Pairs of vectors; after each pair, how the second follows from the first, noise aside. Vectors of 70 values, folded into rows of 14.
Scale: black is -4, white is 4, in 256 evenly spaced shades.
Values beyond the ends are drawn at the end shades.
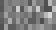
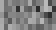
negated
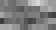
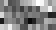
scaled up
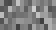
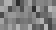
negated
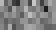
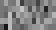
shuffled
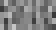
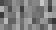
reversed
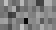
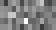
negated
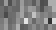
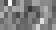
shuffled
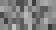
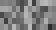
copied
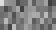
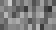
shuffled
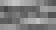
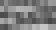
reversed
